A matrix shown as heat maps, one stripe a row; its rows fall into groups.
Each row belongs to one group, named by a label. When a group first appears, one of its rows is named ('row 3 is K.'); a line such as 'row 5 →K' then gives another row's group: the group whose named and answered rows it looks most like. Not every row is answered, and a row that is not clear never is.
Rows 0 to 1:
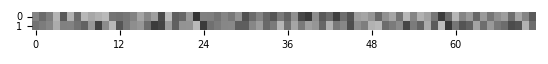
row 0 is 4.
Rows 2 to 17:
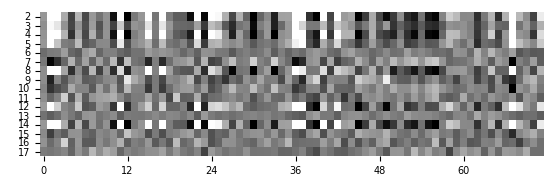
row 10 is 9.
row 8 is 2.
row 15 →9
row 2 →2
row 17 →4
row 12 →2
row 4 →2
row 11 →4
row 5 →2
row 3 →2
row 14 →2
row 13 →9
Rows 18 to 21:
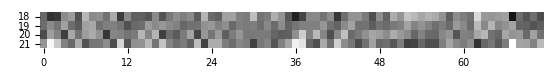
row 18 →9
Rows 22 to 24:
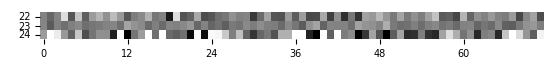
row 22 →4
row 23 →9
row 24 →2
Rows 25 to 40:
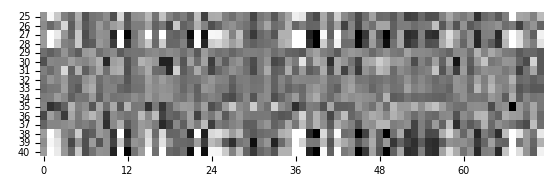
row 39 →2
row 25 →2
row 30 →4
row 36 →4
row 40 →2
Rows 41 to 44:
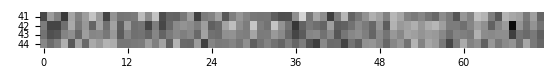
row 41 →4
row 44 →4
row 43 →9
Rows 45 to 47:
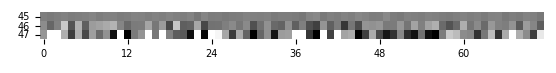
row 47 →2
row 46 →4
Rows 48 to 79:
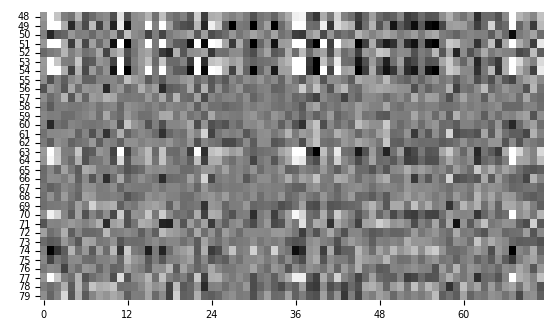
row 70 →2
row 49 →2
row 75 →9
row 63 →2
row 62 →9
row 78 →4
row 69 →4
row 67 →9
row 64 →2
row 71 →4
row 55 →9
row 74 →9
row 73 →9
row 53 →2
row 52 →4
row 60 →9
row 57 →4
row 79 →4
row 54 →2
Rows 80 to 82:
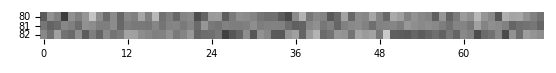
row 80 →4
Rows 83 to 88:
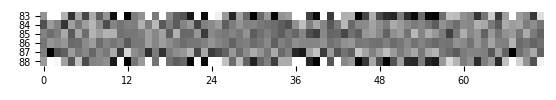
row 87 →9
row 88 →2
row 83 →2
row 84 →4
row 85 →4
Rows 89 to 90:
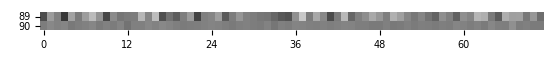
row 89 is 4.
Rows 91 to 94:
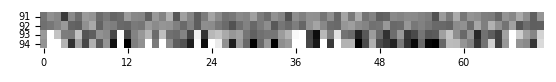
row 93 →2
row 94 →2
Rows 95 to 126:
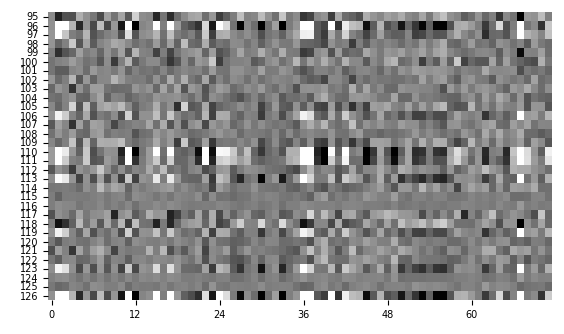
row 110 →2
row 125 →9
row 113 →2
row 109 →4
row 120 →9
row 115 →9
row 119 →2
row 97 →2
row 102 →4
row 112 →4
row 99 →9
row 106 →2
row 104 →9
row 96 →2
